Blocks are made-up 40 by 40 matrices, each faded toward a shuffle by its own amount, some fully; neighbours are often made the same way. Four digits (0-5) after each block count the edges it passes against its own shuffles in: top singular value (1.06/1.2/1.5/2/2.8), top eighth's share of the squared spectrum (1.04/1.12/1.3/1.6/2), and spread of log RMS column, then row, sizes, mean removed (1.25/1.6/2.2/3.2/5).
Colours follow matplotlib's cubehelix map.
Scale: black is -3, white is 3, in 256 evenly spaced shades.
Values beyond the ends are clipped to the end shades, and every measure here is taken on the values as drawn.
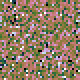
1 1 0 0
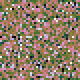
2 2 0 0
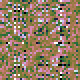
4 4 3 2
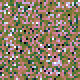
2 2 0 1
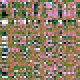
4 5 3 3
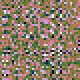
4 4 2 2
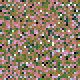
1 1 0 0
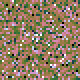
0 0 0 0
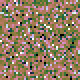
1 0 0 0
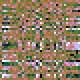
4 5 3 3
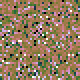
2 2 0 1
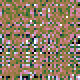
4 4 3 3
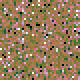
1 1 0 0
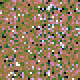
2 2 1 0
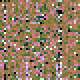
3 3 2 1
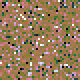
0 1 0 0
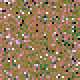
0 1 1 0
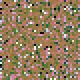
2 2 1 0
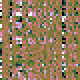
4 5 3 1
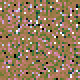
1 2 1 0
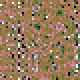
3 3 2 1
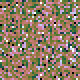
3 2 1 0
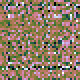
4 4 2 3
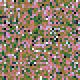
2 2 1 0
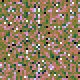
3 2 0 0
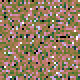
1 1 0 1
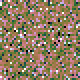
0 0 0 0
